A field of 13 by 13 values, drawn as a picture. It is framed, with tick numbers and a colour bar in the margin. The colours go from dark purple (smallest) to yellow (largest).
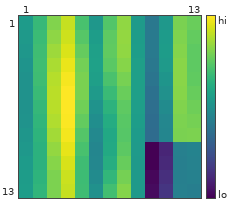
The bottom right is the ninth with the lowest average. Streaks run downward. In the bottom right lies a patch that is lower than the rest. Upright stripes repeat 3 times across the table.
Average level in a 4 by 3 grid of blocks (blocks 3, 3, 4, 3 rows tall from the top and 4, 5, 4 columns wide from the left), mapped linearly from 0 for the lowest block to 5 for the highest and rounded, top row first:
5 4 4
5 4 4
5 4 3
5 4 0
